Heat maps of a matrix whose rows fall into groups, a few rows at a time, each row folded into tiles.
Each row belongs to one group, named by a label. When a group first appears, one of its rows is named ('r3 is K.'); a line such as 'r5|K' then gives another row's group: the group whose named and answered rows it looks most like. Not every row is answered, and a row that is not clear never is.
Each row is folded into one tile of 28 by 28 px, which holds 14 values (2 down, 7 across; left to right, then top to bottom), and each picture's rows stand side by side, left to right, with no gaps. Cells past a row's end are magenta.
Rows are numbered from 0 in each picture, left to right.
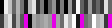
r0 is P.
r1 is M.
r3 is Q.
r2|Q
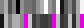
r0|M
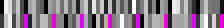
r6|P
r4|Q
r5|M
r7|P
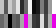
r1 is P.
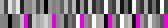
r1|M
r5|Q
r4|Q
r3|Q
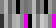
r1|M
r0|M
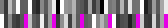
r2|P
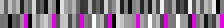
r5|Q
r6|Q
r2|P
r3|Q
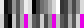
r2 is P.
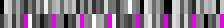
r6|P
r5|P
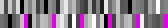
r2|P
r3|Q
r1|M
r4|M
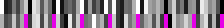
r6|M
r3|Q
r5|P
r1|P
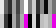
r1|M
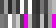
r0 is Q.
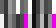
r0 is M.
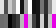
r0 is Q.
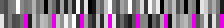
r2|Q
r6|M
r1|M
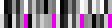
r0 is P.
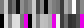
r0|M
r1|M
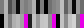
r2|M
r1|M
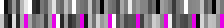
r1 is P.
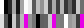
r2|Q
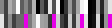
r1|Q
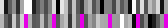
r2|P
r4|Q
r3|M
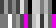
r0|Q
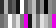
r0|Q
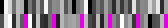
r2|M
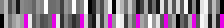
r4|P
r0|M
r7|P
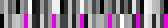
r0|M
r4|Q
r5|P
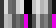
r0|P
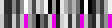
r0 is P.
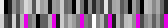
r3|Q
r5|P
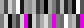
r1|M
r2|Q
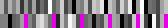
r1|Q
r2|M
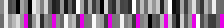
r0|M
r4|Q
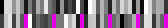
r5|P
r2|Q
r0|P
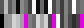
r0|M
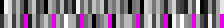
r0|P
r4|M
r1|M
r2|Q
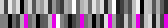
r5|P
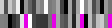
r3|M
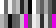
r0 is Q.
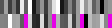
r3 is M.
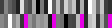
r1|Q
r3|P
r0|Q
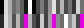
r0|P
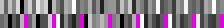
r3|M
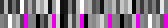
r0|Q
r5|Q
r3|M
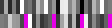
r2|P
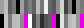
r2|M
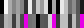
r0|P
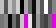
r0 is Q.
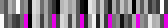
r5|Q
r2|P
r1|P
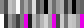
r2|M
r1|M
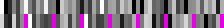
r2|P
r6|M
